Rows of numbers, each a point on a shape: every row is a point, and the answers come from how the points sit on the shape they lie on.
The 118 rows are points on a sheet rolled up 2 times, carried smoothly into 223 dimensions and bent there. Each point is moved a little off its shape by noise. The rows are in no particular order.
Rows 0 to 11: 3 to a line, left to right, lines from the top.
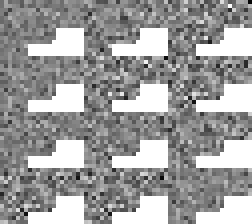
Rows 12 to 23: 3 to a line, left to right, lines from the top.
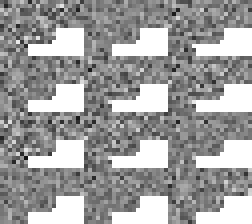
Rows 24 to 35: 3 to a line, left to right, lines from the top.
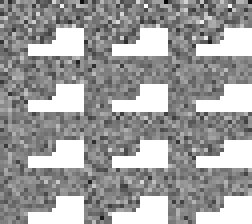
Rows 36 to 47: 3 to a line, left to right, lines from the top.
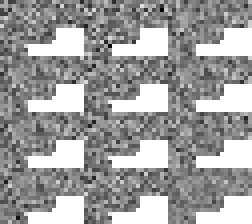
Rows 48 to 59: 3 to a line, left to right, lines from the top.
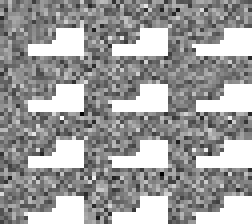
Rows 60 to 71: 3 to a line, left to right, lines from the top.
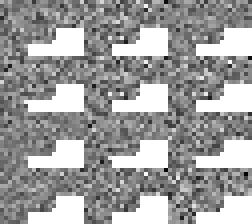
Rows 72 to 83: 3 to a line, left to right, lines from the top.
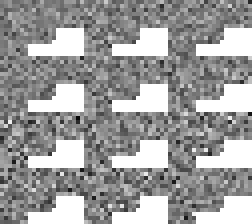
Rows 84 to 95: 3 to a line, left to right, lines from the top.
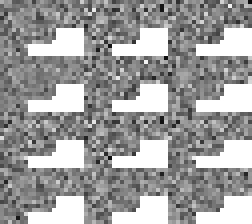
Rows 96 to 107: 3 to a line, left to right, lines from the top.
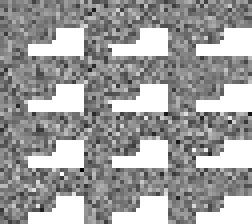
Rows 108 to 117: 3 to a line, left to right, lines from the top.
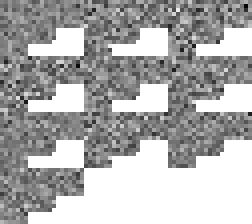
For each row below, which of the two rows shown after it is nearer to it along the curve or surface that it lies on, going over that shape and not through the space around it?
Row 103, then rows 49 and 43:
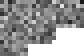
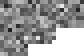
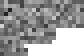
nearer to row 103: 43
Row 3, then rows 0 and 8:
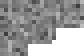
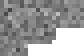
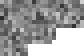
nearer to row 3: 0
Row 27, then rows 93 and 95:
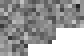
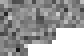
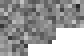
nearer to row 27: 95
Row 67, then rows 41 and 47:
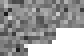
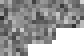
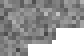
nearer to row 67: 41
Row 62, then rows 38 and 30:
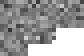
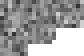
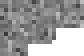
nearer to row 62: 38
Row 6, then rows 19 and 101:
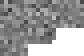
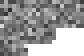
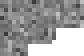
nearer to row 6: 101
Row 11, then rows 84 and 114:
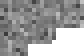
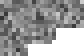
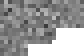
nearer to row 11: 114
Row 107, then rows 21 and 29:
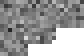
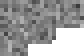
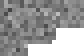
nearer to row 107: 29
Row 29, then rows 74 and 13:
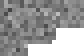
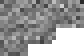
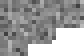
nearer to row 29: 13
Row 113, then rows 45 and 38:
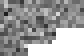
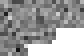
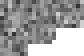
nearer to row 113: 45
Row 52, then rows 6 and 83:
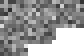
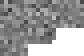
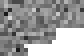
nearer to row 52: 83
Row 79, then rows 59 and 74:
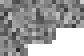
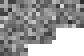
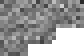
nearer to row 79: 59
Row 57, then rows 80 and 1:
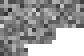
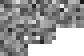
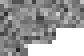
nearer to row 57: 1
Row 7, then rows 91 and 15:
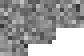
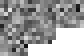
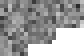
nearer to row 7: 15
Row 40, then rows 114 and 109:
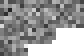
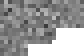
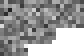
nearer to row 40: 109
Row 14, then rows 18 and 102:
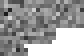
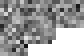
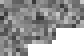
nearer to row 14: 102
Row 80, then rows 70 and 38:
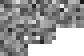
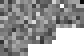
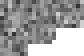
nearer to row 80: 70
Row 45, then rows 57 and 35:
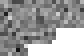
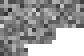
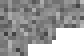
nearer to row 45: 57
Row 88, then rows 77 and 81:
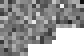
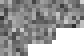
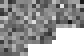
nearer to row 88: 81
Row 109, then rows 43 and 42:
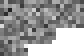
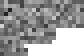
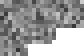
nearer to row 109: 43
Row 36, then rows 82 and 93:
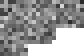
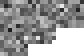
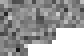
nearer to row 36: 93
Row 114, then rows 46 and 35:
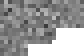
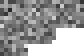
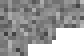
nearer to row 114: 35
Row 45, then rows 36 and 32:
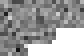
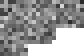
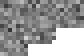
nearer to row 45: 36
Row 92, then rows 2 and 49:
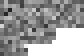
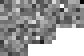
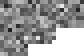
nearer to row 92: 2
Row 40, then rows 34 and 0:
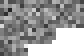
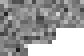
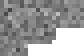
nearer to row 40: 34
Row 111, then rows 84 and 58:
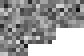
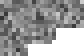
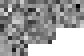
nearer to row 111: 58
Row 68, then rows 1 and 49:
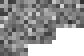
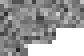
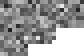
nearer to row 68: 1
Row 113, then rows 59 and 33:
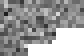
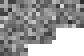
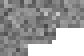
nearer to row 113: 59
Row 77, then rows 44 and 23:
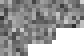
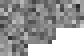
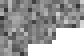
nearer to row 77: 23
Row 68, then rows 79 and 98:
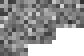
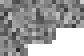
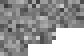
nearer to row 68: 79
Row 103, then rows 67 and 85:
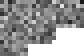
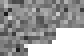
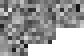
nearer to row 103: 67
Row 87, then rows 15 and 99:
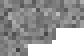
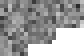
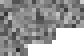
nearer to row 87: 15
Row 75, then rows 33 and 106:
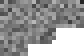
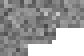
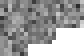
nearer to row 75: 33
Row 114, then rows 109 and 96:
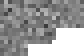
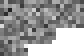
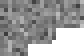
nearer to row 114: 96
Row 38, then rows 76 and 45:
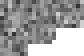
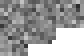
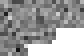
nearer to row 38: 76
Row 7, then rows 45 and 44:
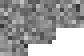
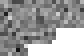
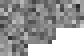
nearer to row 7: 44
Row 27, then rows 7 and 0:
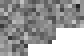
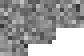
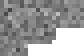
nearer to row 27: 7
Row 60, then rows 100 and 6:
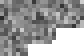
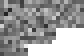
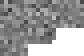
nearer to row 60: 100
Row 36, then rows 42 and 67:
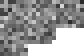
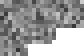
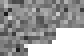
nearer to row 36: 67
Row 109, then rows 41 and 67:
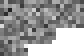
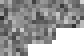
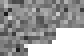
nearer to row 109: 67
